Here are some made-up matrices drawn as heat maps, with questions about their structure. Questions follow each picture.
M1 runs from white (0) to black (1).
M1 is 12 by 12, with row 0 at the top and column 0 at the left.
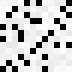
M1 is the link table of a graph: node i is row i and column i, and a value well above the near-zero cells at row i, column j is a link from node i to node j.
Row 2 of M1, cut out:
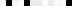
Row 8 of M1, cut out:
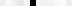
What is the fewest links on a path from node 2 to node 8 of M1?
6
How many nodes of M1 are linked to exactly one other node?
1
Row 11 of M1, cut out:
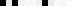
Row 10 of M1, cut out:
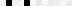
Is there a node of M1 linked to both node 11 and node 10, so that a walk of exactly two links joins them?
no
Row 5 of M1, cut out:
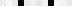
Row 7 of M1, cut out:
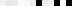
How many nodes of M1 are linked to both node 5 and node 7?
0
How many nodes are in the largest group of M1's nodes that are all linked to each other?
2
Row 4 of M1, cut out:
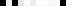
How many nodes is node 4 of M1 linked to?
3
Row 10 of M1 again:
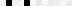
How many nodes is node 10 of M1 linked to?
2
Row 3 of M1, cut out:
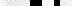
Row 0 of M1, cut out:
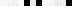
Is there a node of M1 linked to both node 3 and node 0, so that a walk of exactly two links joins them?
yes
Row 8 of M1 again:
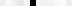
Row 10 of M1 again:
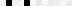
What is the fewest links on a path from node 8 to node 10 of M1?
6
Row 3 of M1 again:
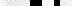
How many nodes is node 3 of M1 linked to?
3
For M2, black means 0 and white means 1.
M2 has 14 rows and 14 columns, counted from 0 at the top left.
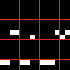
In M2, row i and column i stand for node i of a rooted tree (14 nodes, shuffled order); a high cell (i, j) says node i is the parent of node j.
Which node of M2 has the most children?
12
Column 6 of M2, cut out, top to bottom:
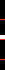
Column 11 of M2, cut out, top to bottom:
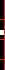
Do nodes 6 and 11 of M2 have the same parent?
no
